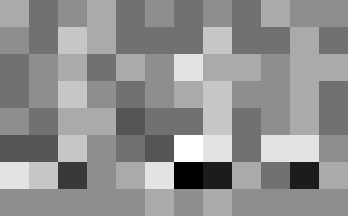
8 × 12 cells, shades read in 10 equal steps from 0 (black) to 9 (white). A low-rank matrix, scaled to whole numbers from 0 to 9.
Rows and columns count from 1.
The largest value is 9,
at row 6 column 7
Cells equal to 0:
1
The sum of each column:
40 37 45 42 36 40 40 47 38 42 43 39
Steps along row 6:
same up down down down up down down up same down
